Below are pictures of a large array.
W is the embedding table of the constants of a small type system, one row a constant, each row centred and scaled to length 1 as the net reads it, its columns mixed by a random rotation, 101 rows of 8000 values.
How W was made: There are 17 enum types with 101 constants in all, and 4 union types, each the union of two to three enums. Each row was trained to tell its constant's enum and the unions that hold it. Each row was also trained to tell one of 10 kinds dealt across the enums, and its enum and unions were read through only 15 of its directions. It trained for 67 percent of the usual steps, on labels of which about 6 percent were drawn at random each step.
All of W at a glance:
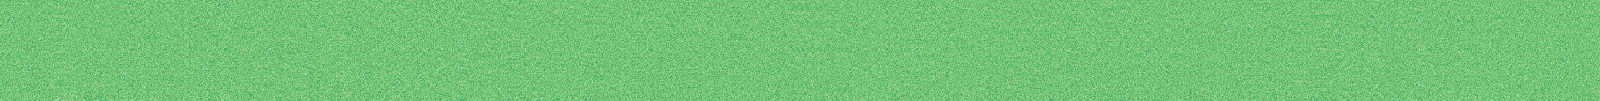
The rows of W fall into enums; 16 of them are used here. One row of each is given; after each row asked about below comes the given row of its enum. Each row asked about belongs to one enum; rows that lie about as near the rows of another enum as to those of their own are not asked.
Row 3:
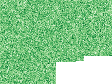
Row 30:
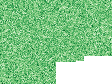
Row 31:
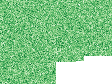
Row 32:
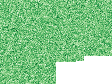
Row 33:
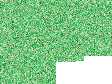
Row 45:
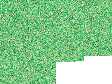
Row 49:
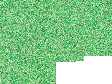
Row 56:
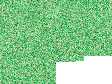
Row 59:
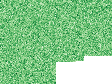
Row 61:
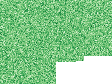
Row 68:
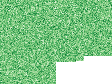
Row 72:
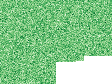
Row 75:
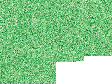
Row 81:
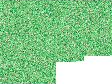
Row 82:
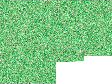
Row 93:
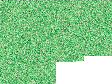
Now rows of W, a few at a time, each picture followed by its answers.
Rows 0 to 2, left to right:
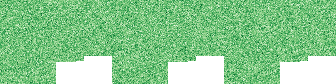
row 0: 68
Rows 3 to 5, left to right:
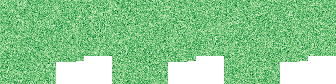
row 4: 49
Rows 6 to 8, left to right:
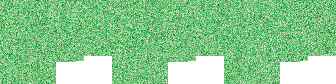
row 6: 56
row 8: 72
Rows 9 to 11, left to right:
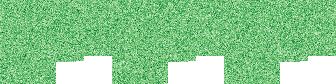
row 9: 3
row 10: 59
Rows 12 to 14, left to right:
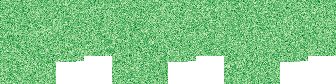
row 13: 31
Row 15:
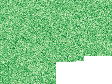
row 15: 72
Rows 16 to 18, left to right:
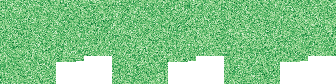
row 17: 33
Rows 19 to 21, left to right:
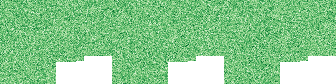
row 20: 49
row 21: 49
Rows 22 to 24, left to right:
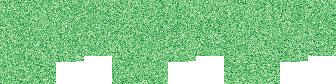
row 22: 61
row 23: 75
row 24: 33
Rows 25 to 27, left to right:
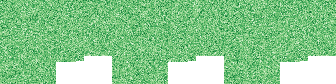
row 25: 82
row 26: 33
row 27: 81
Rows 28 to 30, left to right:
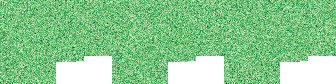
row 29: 3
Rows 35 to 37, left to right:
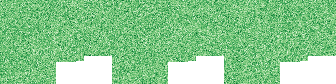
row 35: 75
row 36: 93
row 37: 75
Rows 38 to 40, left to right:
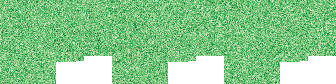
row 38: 45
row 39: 31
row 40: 30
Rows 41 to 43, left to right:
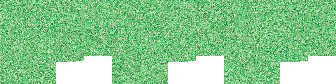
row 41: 59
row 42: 72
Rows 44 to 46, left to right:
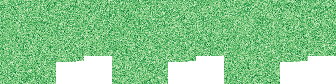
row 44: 33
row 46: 59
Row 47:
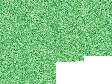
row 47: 33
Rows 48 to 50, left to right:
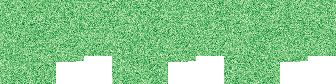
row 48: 31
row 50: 3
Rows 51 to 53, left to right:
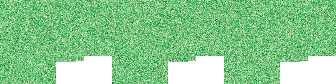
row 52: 75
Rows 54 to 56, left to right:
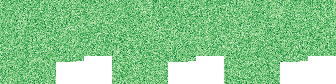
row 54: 82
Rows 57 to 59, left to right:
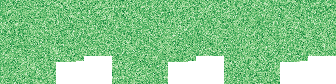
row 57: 68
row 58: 81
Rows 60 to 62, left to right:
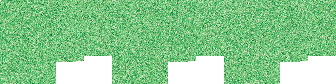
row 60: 93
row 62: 75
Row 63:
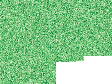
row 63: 59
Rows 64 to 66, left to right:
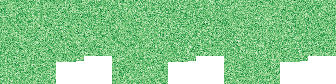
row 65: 93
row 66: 45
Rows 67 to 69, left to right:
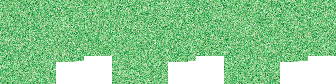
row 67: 45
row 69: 59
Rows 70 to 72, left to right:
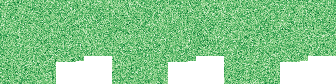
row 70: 33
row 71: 81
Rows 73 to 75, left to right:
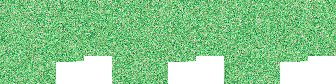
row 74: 56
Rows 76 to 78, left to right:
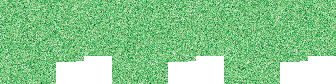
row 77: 32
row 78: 68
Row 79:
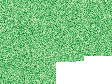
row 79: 75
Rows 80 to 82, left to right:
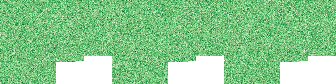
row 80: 31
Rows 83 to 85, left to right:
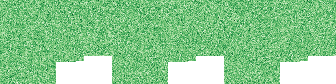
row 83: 31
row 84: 49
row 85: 49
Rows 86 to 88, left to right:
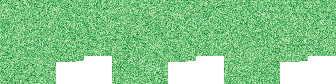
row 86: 59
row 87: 72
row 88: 31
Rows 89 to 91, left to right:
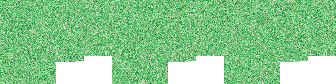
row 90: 32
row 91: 68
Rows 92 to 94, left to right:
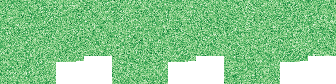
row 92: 68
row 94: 82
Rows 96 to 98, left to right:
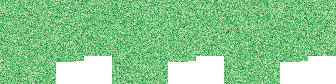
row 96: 81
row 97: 93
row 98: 68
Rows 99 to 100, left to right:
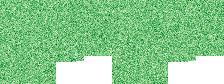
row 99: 32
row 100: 72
